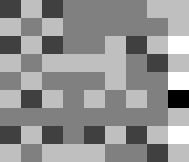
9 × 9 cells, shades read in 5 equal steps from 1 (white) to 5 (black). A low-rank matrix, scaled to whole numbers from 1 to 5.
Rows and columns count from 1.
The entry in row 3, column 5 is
3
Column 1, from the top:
4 2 4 2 3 2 3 4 2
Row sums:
26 24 25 22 23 26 26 26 23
